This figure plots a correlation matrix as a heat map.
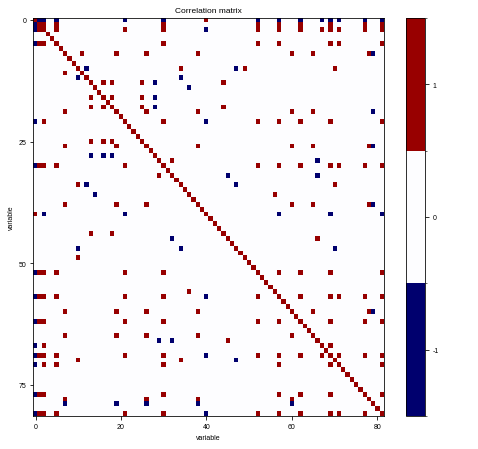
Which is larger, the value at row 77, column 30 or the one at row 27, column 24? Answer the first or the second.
the first
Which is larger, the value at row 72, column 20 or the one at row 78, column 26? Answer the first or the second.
the second
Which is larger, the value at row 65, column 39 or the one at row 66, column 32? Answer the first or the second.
the first
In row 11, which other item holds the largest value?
7
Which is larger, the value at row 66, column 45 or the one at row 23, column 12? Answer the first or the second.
the first
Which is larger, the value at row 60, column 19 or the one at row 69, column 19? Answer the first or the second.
the first
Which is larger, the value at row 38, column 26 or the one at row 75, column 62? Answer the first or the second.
the first
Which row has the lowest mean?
0
